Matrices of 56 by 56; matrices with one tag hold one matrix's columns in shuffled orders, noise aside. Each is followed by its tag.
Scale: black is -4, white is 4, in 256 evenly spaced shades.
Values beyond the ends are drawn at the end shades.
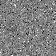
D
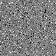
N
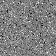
N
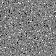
N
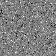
N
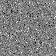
N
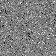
N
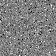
D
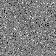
N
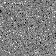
N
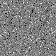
N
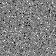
N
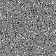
N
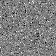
N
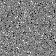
N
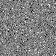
D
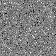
N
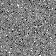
D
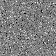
N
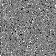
D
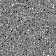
D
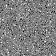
D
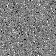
D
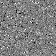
N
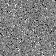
D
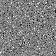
N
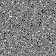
N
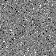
D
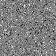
D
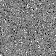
D
